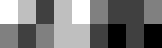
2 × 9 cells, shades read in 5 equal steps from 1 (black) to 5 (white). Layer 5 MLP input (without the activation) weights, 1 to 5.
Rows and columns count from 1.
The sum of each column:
8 6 5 8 9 5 3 4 4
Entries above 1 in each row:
9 7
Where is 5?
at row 1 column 1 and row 1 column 5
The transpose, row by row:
5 3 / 4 2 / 2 3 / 4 4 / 5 4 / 3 2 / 2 1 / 2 2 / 3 1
